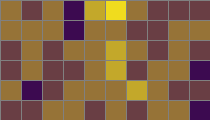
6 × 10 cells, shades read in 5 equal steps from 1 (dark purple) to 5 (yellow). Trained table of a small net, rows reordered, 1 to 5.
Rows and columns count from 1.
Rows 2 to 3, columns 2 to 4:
3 3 1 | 3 2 3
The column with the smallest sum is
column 10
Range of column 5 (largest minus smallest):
2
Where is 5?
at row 1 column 6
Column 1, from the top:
3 3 2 2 3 2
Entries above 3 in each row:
2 0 1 1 1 0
